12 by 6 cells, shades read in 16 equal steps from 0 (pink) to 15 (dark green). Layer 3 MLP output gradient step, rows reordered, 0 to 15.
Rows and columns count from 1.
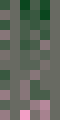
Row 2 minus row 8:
-4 0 4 5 6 0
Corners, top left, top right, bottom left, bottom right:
12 9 6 9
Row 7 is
9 9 10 10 8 9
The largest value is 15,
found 2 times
